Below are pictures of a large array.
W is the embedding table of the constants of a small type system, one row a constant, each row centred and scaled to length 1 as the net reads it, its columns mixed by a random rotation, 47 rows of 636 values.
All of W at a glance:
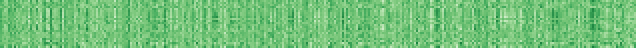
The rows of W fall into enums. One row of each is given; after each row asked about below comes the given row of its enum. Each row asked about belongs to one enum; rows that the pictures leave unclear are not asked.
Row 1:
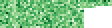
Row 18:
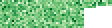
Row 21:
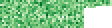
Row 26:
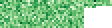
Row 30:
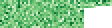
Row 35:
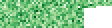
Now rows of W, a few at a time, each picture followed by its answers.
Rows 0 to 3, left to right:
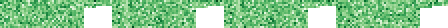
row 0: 26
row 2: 1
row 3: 18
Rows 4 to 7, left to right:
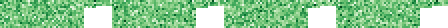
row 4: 26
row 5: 18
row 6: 35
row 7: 18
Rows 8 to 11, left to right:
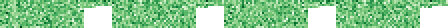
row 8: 1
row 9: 26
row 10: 30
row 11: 26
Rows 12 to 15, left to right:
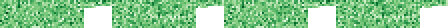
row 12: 30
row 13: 21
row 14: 30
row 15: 21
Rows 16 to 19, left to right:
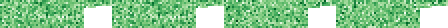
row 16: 21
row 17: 21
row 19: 30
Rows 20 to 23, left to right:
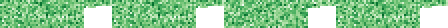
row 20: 21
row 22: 35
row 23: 21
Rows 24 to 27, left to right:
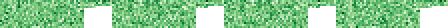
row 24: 30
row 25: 26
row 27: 1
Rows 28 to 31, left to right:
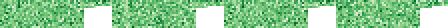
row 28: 30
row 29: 1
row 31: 18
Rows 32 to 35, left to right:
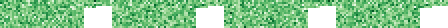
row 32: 26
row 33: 35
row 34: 1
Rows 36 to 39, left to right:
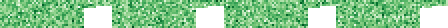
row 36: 35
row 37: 1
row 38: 18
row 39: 21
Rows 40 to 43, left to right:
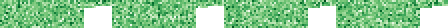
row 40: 30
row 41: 21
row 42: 18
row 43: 18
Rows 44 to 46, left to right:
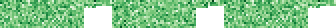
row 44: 26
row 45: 18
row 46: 26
